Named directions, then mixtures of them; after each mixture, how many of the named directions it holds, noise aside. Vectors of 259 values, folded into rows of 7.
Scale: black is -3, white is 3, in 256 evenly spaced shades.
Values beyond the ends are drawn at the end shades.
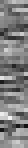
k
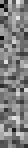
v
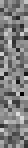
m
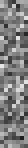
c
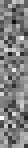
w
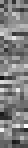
two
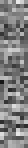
three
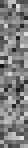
one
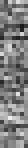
three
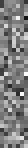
two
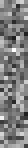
three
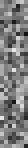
two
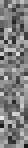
two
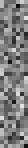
three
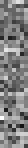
three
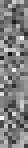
one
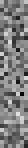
one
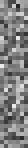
one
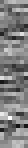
one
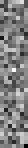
two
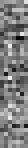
three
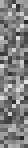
one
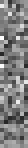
three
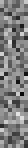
one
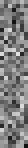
two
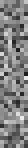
one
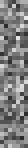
one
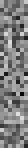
one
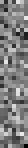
three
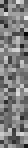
three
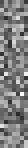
one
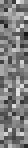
two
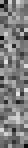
two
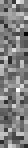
two
